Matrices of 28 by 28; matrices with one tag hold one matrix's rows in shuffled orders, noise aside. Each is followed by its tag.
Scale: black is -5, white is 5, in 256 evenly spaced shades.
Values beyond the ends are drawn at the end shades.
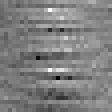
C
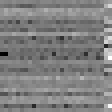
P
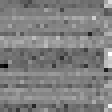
P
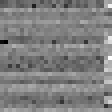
P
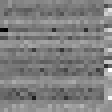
P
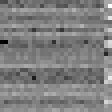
P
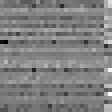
P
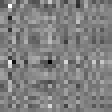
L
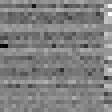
P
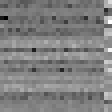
P
